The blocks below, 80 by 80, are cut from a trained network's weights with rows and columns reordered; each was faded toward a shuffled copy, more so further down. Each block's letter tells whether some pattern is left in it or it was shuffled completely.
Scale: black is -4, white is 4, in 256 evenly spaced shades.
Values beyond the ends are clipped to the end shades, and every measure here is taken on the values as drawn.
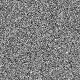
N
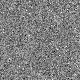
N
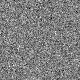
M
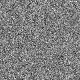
N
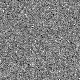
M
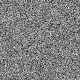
N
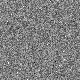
N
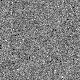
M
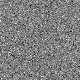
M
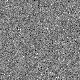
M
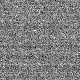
M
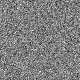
N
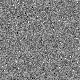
N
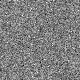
N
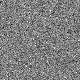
N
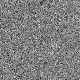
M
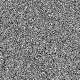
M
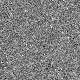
N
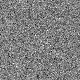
N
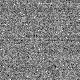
M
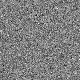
N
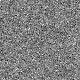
M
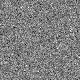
N
